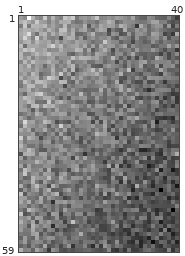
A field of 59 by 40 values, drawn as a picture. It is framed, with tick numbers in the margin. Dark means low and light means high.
The halves do not mirror each other. The top left is the ninth with the highest average. The bottom right is the ninth with the lowest average. The grain is fine, like static. Values rise toward the top left. No regular stripes run through it.
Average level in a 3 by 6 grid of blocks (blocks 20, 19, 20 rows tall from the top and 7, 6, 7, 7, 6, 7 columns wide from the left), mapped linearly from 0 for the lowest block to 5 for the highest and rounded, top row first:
5 4 4 3 2 2
4 3 3 2 1 1
3 2 2 1 0 0
